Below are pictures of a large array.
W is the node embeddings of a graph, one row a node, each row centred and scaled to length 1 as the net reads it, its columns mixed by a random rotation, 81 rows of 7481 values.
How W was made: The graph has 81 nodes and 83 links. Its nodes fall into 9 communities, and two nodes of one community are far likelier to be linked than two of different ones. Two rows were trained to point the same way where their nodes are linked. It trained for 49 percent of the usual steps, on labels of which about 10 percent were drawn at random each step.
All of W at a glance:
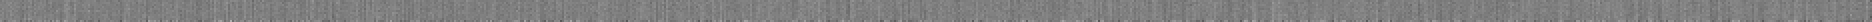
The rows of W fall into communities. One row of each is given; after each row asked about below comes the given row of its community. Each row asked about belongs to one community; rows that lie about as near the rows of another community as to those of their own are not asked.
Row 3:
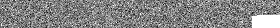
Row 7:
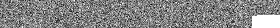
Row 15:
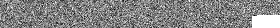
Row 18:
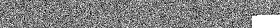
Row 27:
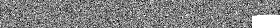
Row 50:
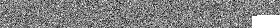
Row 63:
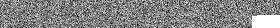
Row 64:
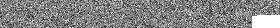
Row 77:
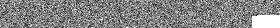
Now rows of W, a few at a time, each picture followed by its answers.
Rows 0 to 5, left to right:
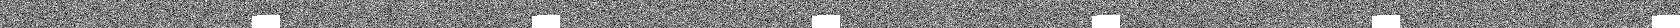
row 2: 7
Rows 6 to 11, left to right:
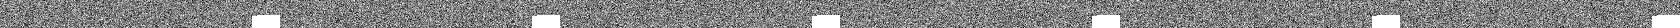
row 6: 77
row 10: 3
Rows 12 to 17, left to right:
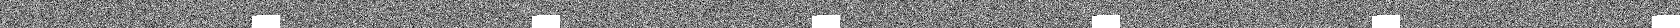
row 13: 15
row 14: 63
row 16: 77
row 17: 7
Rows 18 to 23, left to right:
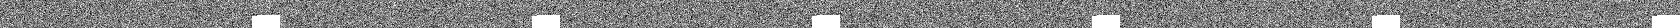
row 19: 15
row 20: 18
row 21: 27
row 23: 50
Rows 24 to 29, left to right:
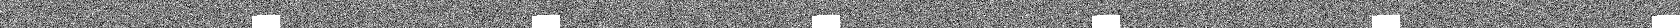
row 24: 3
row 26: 27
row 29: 50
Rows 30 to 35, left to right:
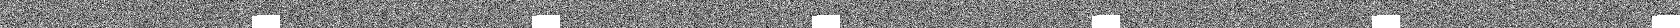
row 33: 3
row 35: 7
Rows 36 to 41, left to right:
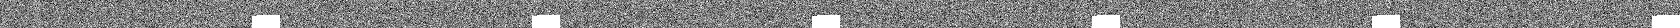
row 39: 7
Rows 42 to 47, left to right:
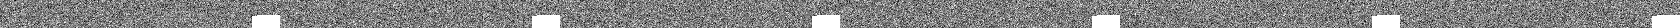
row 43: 15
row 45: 15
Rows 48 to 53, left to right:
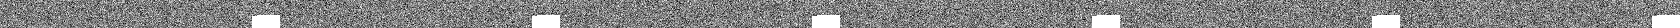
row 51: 64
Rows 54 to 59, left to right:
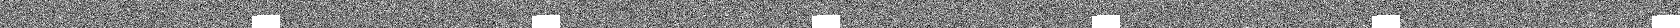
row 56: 27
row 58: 77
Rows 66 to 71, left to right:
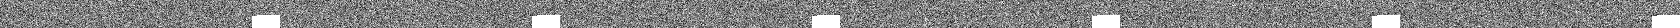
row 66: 64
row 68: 63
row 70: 3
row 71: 77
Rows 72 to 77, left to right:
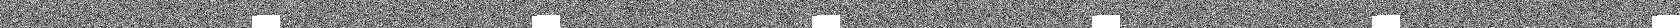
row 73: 50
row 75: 15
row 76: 3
